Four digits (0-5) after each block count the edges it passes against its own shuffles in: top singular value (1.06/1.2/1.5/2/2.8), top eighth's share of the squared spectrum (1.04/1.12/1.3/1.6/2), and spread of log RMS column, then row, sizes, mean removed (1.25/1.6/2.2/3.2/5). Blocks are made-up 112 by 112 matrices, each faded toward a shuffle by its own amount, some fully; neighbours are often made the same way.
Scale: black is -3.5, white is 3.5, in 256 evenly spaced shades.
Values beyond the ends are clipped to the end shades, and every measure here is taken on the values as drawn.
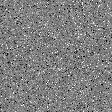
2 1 0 0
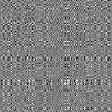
5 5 4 4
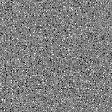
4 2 1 1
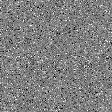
3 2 1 1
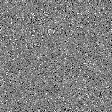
3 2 0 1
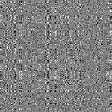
5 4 3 3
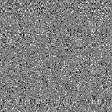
4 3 2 2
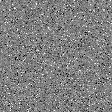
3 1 0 0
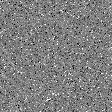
1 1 0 0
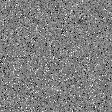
2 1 0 0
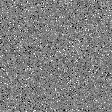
1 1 0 0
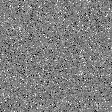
1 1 0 0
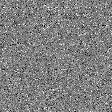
0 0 0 2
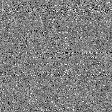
1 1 0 3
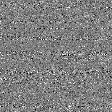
1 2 0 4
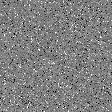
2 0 0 0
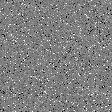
1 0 0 0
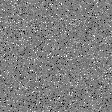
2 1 0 0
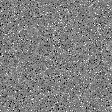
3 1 0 0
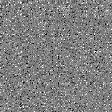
4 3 1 2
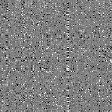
4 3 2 2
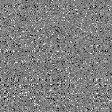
4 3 2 2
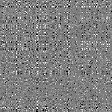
5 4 3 3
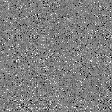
4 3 2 2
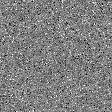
1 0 0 0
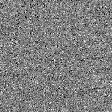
3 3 1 1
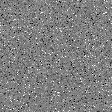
0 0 1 0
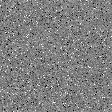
0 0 0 0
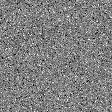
0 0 0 0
